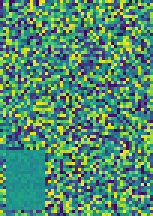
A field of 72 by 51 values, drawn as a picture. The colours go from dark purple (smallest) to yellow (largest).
The halves do not mirror each other. No single row or column stands out from its neighbours. An odd patch, calmer than its surroundings, sits in the bottom left. The bottom left is the calmest part.
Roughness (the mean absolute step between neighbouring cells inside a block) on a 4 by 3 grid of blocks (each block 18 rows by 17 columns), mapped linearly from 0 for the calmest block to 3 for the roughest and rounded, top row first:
3 3 3
3 3 3
2 3 3
0 3 3
